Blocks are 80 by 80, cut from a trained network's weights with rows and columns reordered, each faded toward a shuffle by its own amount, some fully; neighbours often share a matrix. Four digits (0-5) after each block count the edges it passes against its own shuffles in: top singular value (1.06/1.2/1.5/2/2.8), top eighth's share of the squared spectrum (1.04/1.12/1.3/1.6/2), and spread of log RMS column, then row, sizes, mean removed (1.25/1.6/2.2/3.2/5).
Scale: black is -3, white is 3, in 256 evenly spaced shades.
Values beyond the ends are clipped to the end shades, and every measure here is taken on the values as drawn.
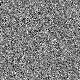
0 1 0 0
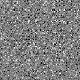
3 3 2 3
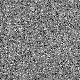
0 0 0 0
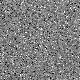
0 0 0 0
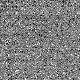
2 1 1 0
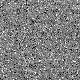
1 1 0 0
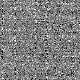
2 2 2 0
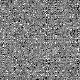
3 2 2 0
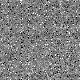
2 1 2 0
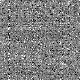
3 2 2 0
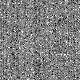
2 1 0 1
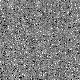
0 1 0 0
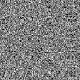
3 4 2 2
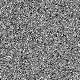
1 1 0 0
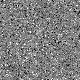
0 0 0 0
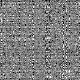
3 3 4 0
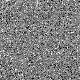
1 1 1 0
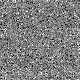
1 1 1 0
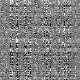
4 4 4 0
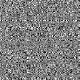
4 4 1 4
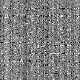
4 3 0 3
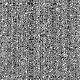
3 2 0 2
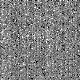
3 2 0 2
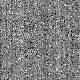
2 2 0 1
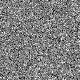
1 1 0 0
